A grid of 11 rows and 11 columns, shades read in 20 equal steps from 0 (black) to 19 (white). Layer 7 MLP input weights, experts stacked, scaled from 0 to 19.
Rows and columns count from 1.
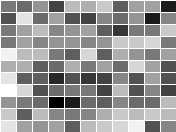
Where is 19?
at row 8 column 1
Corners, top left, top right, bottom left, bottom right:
9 2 17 10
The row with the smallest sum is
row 7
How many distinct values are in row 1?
10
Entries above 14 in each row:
1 1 1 3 2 1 1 2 0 3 4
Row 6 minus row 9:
2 4 -1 8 11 1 5 -2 8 4 -8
